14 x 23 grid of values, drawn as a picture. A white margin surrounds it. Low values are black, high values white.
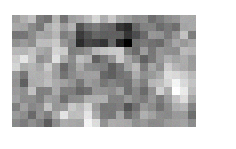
In the top middle lies a patch that is lower than the rest. The top middle is the ninth with the lowest average. The top middle is the roughest part.
